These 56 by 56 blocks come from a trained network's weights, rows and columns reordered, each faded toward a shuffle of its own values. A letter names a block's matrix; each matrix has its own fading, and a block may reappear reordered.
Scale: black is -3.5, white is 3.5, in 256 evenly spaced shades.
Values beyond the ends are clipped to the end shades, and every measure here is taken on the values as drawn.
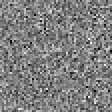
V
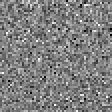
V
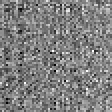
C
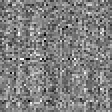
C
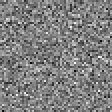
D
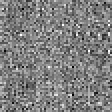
C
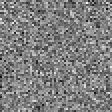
D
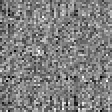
C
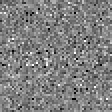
V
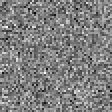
D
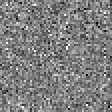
V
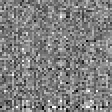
C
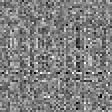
C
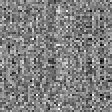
C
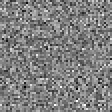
D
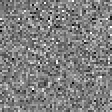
V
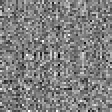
C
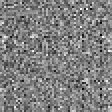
C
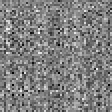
C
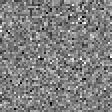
V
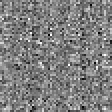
C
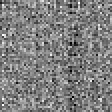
C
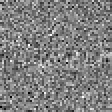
D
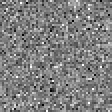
V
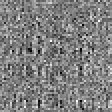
C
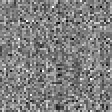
C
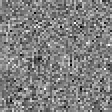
D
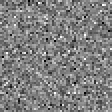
V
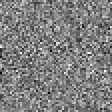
D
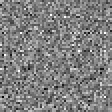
D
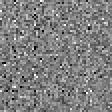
V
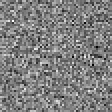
D
